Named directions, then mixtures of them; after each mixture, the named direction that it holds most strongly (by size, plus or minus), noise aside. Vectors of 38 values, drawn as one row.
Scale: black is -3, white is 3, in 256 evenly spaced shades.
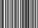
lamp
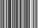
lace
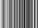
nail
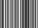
lamp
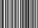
lamp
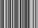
lace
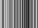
nail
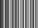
nail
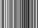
nail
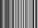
nail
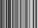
lace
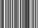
lamp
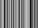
lace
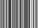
lace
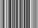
lace
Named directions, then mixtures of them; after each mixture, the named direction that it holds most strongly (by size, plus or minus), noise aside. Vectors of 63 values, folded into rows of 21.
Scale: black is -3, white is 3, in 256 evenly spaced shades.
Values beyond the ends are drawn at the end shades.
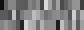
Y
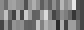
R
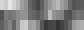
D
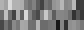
R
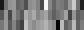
Y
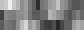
D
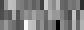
Y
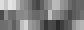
D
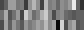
R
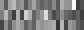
R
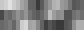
D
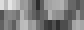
D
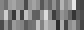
R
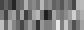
R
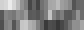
D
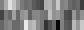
D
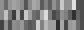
R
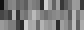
Y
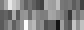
D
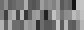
R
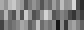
R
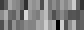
R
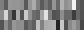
R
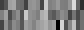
R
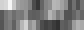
D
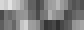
D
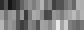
D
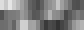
D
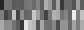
Y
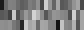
Y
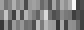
R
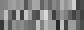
R
